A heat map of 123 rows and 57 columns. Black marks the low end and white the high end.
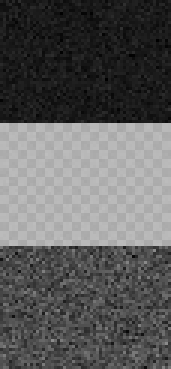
It is made of 3 by 1 panels. Panel 1,1: very low, fine-grained, faint in contrast. Panel 2,1: high, checkered, faint in contrast. Panel 3,1: low, fine-grained.
